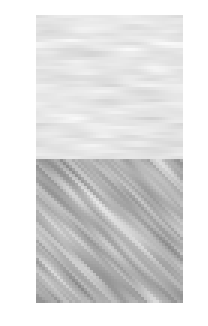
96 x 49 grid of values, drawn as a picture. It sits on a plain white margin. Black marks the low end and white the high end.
The table splits into 2 rows of 1 panel. Panel 1,1: very high, streaked across, faint in contrast. Panel 2,1: high, slanting down to the right.
